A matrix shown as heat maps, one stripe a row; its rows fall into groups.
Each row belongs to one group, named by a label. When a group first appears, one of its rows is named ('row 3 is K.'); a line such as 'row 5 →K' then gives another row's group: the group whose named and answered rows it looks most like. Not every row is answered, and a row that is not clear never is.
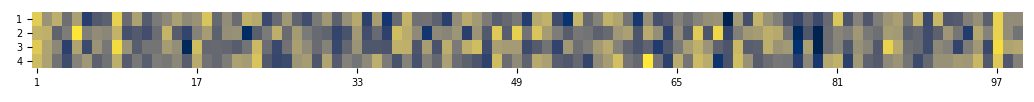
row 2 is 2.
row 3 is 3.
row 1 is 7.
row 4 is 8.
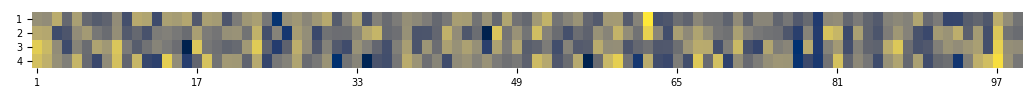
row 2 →8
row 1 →7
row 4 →7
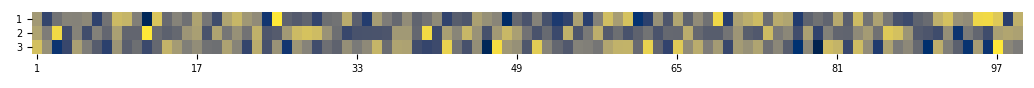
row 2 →3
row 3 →8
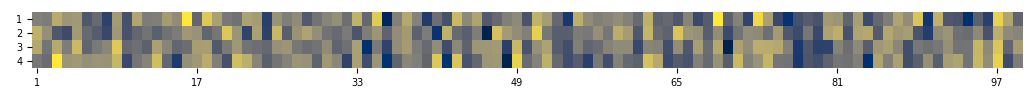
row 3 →2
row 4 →2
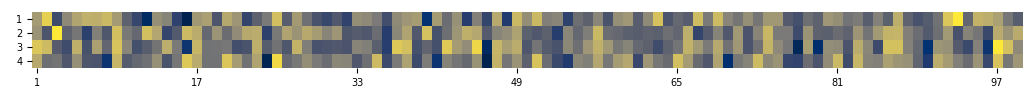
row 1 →2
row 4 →8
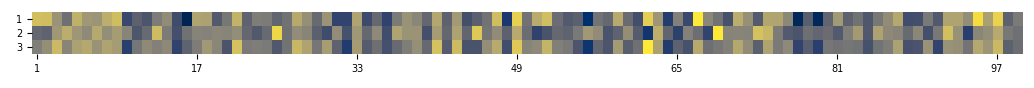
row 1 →2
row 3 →2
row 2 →2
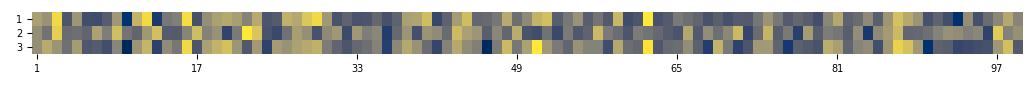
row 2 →3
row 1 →7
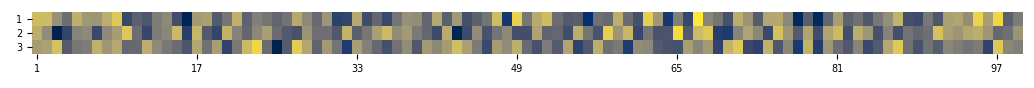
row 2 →8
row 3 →3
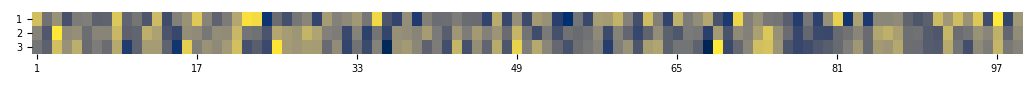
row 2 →2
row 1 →8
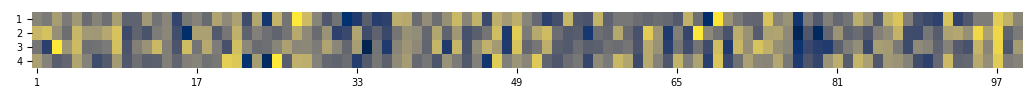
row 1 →3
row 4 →8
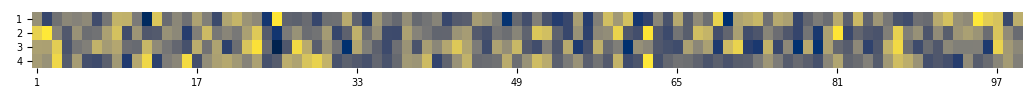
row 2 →7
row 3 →3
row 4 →7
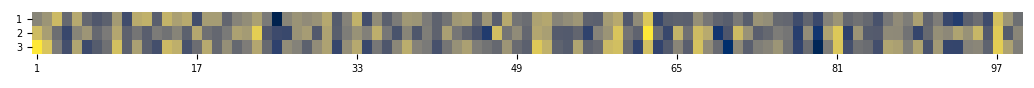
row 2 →8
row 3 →7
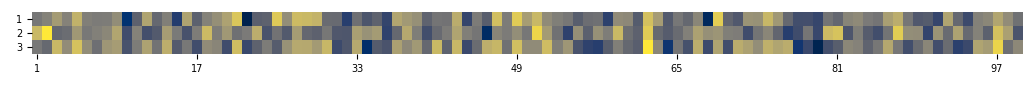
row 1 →2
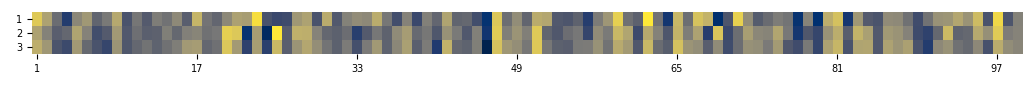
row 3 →8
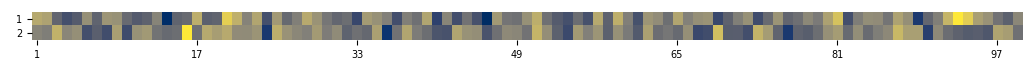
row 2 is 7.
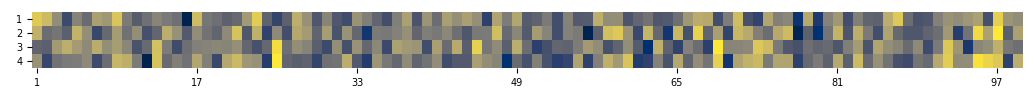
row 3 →2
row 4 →8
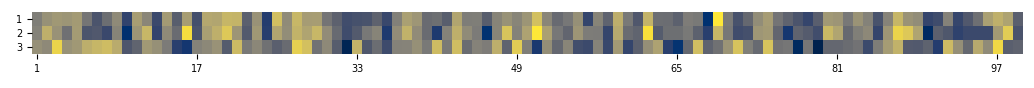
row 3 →2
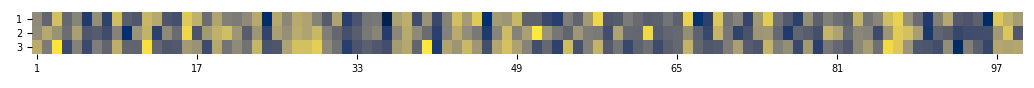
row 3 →3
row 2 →7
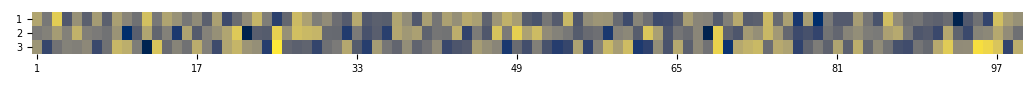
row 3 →8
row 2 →2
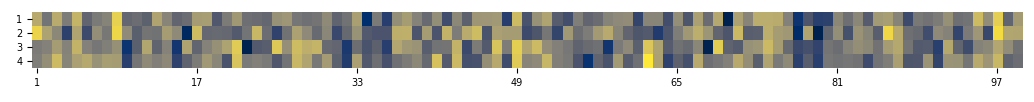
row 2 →3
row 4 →2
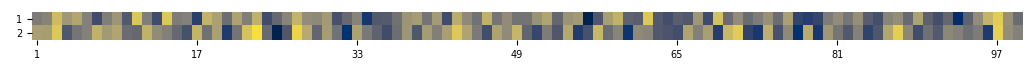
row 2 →3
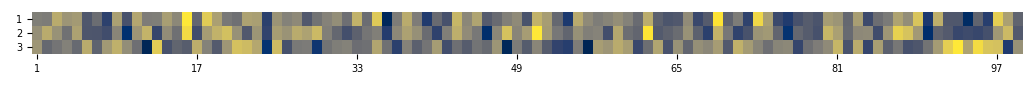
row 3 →8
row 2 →7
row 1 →7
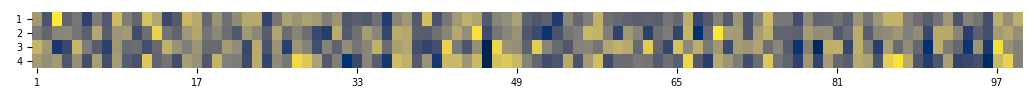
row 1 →3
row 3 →8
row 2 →3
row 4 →3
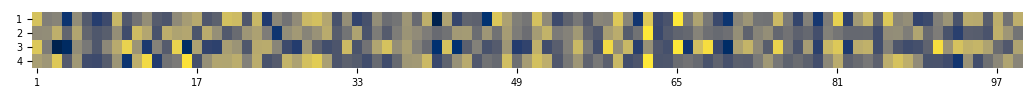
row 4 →7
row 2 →7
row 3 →8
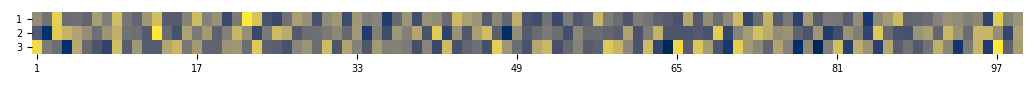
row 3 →8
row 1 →3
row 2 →2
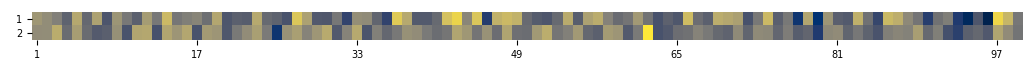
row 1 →3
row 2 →7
